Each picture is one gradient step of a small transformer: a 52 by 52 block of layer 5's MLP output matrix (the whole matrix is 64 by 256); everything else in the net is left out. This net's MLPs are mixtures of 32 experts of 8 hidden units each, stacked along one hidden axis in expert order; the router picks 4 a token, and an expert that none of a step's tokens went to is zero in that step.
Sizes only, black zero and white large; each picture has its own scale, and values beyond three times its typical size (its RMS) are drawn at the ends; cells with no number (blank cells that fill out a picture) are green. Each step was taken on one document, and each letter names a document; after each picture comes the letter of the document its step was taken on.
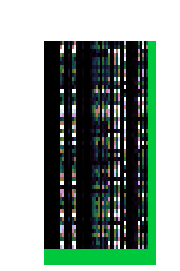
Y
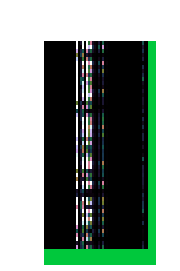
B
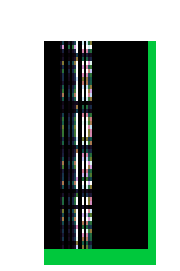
B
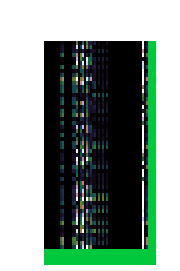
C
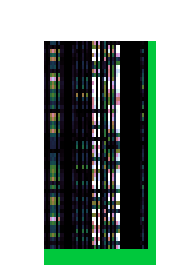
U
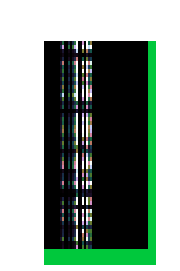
B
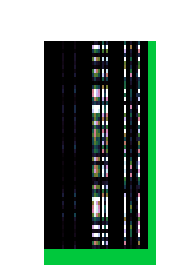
Y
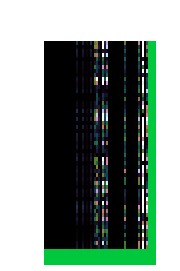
Y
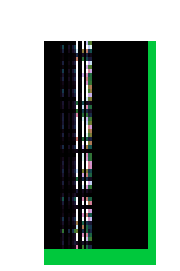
B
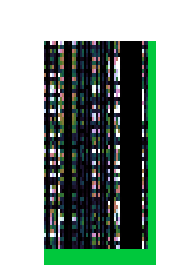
C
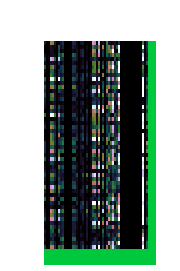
C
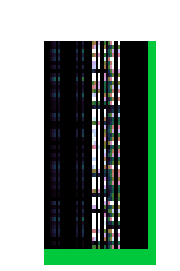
U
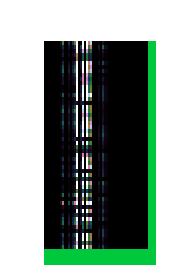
B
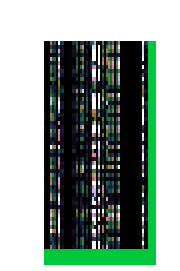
C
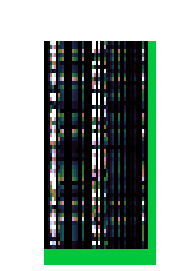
U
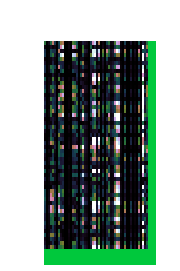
C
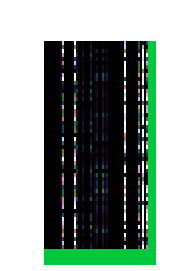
Y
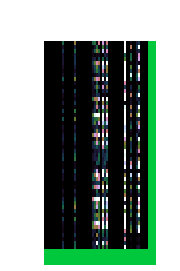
Y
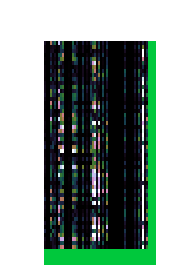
C
